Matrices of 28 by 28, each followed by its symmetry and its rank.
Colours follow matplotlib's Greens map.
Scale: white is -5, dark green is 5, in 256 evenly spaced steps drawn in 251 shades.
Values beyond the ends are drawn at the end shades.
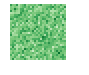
symmetric, full rank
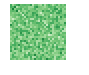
neither, full rank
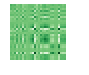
symmetric, rank two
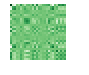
symmetric, rank two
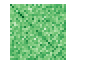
symmetric, full rank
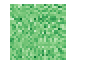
neither, rank five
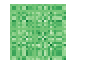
symmetric, rank two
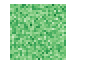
neither, full rank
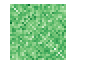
symmetric, full rank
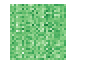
neither, rank five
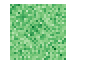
symmetric, full rank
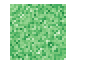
symmetric, full rank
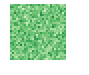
neither, full rank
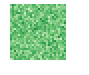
neither, full rank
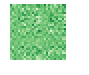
neither, rank five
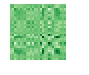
symmetric, rank two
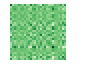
symmetric, rank two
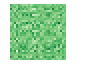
neither, rank five
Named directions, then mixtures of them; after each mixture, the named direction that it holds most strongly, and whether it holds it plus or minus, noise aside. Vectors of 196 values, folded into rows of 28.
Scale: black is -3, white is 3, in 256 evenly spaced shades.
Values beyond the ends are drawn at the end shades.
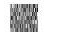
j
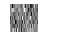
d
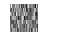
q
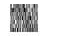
d, minus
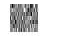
d, plus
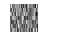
q, plus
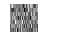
d, minus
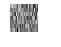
j, plus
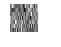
d, minus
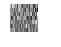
j, plus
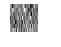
d, plus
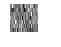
d, minus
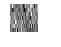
d, minus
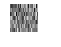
q, minus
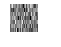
d, minus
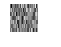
q, minus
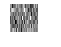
d, plus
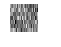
d, plus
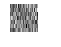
j, minus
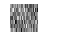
d, plus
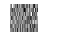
j, plus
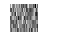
q, plus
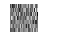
j, minus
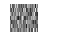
q, plus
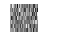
j, plus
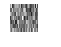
q, plus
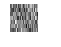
d, minus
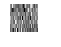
d, minus
